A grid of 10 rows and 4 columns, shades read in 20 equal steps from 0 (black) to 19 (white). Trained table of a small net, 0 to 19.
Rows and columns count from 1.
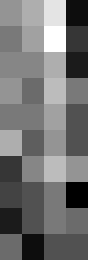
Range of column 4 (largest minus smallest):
11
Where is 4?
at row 2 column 4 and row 7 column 1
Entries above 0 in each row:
4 4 4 4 4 4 4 3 4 4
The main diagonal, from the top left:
11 12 13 9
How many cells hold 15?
0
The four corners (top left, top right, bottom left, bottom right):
11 1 8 6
